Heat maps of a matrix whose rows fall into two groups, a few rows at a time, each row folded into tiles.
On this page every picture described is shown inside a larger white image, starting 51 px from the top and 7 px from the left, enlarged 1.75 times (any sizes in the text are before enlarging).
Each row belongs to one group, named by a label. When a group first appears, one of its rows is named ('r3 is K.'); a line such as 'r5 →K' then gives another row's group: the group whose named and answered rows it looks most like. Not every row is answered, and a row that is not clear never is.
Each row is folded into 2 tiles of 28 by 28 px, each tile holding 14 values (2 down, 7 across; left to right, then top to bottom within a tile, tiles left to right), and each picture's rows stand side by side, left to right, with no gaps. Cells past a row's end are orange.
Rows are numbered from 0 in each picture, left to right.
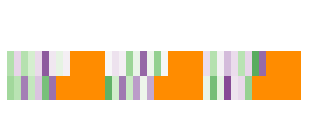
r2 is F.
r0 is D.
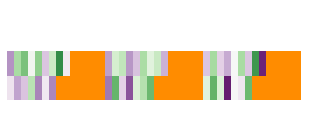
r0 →D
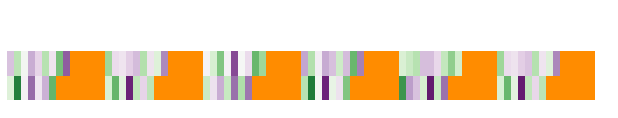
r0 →F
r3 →F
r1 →F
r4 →D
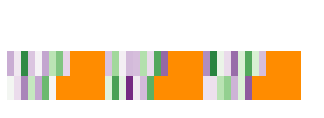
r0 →D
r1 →F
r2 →D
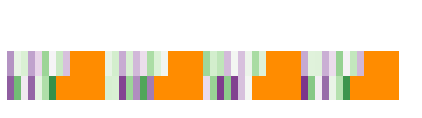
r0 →F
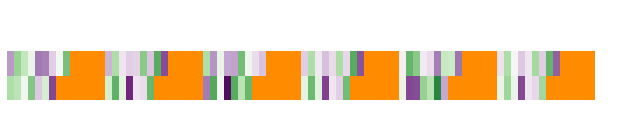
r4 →D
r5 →F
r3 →F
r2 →F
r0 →D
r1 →F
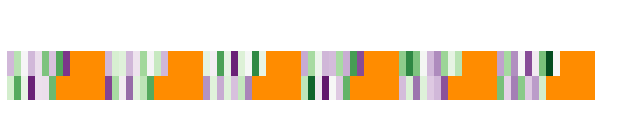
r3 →F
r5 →D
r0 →F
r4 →D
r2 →D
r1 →F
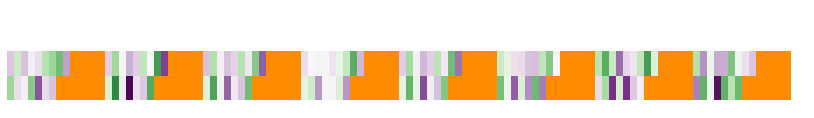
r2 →F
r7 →F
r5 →D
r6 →D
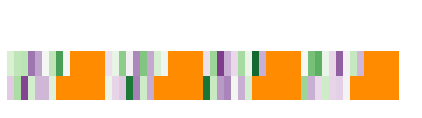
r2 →F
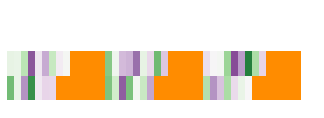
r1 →D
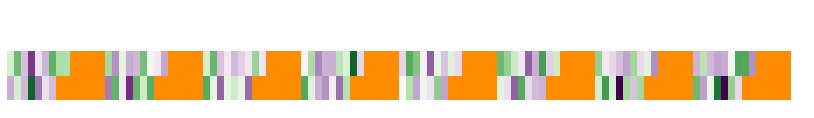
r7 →D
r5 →D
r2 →D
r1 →F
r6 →F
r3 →F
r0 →D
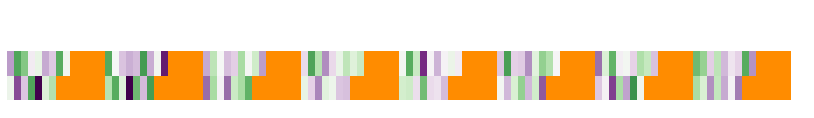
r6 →D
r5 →D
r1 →F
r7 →D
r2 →F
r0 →D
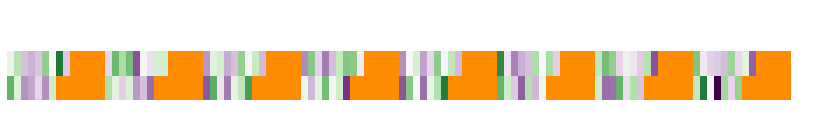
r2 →F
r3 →D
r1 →D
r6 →D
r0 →F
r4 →F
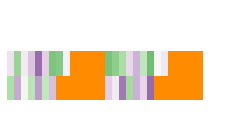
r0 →D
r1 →D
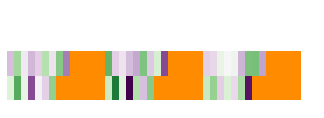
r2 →D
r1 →F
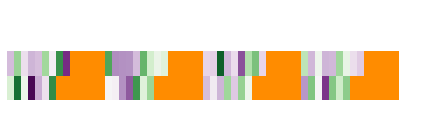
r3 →F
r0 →F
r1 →F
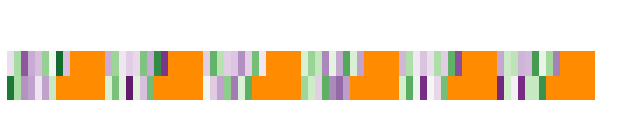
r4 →F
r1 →F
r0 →F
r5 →F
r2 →D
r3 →D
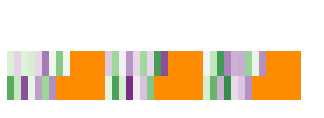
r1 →F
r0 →D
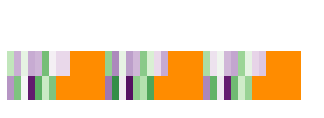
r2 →F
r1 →F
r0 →F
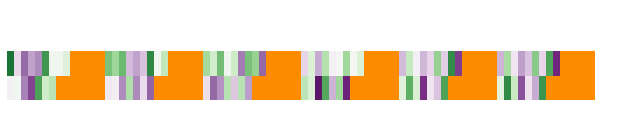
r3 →D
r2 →D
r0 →F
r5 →F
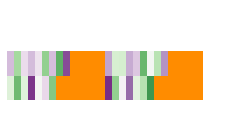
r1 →F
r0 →F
